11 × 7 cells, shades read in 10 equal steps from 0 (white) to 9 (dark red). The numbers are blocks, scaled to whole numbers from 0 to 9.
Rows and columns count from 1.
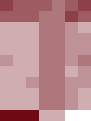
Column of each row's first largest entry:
1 6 4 4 4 4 4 4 4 4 1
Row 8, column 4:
5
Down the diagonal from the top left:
7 6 3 5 5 4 4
